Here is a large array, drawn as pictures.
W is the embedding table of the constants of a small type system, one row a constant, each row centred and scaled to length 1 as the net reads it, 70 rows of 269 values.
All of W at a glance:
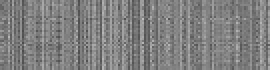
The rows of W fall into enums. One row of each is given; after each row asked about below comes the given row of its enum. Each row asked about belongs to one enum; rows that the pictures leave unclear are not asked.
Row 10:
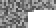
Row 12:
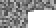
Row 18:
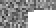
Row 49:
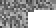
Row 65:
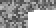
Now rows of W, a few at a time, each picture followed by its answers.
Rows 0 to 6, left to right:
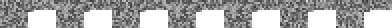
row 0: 10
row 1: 65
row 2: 12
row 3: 65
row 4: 65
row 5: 18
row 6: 49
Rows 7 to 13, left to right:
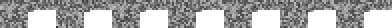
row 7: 65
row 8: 49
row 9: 65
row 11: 65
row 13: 65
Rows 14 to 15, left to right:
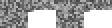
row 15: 65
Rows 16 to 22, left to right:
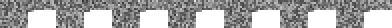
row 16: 12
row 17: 49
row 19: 18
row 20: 10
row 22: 10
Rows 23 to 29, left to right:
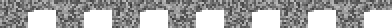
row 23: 10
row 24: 65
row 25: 12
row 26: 65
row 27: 10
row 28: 12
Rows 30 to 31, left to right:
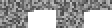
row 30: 10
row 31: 12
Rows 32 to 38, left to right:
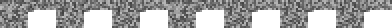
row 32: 65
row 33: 12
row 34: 10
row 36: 10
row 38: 10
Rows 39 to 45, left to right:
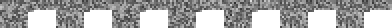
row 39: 65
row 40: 49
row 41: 65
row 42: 10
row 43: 18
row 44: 49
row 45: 49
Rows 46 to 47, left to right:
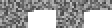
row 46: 10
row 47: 12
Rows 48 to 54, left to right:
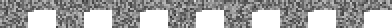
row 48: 10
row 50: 10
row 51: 18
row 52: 65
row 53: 10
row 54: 12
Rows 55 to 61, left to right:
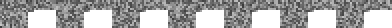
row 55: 49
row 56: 65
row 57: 10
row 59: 12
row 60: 10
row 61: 12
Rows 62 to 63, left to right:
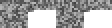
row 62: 65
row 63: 10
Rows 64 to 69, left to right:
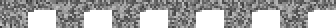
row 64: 49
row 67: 12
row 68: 12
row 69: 65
